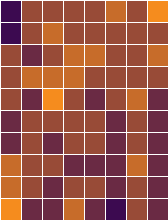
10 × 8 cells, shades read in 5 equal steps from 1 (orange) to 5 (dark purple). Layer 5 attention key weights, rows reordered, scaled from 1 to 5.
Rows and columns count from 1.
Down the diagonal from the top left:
5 3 3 2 4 4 3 4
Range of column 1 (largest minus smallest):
4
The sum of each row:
23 25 22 21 24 27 28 26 26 27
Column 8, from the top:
1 3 2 3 4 4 4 4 4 4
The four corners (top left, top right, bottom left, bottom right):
5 1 1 4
